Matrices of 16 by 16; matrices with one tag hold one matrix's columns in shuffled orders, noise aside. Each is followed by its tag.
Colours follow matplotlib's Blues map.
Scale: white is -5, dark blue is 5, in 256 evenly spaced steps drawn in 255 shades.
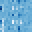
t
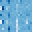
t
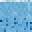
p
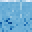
p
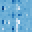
t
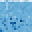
p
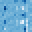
t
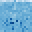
p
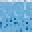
p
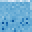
p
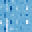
t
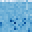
p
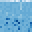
p
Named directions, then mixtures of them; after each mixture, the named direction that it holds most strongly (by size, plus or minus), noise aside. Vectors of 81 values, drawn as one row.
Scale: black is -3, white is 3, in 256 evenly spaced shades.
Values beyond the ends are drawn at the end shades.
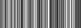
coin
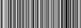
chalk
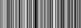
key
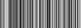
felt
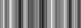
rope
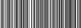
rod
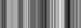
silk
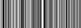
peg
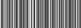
rod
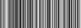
felt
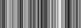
silk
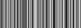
key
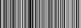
rod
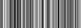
peg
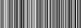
rod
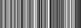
coin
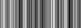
rope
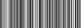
felt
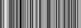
felt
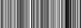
chalk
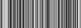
chalk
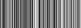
key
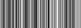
coin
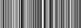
peg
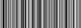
peg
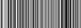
chalk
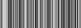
key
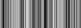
peg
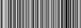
chalk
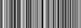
peg
